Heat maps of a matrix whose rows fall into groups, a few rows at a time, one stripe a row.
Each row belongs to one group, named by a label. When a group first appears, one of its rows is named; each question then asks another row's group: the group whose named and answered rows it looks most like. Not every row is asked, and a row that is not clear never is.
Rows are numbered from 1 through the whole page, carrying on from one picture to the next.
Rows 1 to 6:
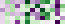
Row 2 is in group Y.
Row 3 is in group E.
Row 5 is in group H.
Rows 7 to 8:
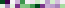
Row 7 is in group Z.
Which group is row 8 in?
Y
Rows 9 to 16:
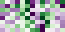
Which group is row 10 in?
E
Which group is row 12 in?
E
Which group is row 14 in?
H
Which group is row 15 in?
H
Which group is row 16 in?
Y
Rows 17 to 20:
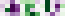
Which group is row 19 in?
H
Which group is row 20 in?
Y
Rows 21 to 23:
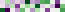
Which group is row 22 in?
Y
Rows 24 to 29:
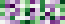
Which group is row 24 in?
Z
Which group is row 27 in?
Z
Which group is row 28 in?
E
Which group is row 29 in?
Y
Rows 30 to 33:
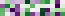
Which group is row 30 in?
H
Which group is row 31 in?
Y
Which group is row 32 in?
Z
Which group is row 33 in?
Z
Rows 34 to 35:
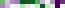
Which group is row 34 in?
Y
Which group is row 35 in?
E
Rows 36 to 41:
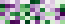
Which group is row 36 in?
Y
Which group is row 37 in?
Z
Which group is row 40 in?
Y
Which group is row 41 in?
H
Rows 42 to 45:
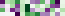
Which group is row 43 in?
Y
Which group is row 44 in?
Z
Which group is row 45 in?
Y
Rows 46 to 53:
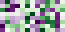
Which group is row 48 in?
Z
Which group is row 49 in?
H
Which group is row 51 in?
H
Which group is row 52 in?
E
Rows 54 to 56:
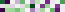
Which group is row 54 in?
Z
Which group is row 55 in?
H
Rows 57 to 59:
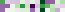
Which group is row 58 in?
E
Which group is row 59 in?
E
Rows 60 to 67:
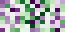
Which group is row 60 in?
E
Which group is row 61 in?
H
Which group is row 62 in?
H
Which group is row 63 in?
E
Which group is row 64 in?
Y
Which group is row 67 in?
E
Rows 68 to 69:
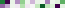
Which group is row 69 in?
E
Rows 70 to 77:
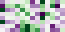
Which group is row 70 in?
E
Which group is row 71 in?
E
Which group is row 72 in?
Z
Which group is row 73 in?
H
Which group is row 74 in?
E
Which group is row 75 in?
Z
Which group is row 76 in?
Y
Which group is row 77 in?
Y
